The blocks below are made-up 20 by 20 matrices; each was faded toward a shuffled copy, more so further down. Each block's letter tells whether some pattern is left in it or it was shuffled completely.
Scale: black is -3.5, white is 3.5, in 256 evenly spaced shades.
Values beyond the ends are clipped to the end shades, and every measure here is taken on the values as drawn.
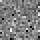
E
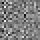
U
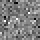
E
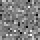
E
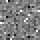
E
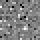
E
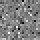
E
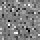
E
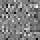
U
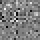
U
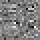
U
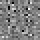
U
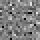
U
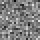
E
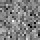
E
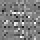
U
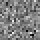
E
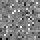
E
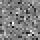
E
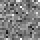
E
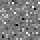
E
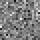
E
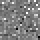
E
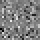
U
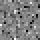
E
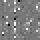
U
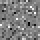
E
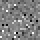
E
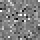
E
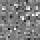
U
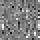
U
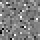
E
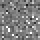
U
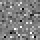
E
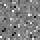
E
